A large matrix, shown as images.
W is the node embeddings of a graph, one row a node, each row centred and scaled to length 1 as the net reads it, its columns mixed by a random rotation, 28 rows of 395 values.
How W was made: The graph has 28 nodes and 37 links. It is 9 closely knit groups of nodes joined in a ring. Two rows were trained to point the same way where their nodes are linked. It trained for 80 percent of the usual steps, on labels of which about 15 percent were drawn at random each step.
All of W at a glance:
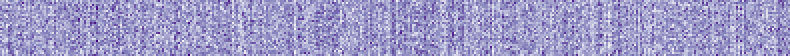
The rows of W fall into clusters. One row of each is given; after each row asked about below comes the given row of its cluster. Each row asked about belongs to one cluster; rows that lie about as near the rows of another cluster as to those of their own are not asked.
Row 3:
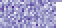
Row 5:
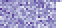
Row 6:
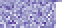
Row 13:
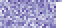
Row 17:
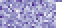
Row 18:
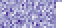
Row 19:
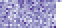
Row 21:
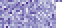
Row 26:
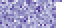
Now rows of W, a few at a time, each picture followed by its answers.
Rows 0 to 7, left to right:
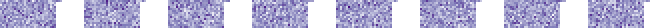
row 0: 26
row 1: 19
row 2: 17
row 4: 3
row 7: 5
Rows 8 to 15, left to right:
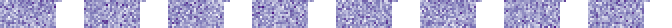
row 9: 18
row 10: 21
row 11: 6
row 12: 26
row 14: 18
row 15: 13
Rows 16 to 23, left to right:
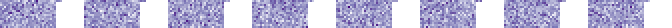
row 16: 21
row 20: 3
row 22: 17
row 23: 5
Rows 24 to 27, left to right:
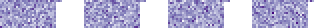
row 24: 13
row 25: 26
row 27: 6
